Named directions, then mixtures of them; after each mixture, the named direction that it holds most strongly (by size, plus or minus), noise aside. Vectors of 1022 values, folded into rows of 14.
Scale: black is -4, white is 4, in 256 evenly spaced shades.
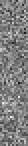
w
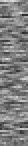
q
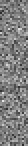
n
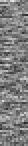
q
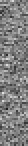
n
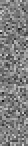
n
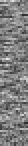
q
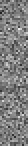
n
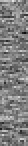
q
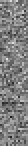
w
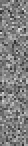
n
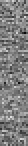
w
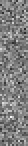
w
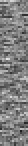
q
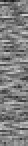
q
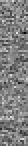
w
